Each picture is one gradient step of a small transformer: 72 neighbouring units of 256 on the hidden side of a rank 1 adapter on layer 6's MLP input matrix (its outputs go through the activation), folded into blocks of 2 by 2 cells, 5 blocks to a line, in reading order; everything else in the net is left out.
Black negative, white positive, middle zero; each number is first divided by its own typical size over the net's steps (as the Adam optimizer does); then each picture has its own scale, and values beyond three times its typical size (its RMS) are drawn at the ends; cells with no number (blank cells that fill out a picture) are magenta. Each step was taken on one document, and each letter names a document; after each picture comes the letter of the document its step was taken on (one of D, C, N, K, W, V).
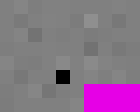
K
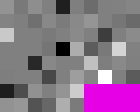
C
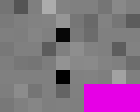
K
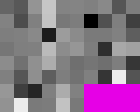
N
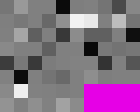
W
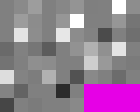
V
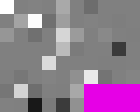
C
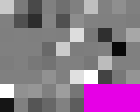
C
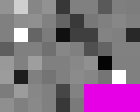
W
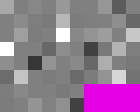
W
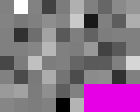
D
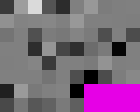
C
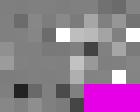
W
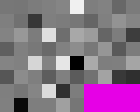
D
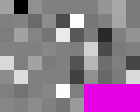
D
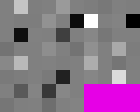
K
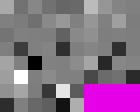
C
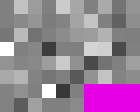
D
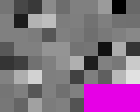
N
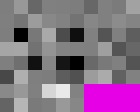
D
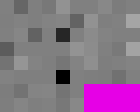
K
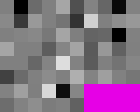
D
